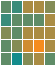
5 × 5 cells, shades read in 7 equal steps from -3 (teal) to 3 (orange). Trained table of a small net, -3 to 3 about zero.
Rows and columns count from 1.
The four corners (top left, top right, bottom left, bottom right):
-1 0 -1 -1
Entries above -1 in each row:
3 1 4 4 2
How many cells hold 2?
1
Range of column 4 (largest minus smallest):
4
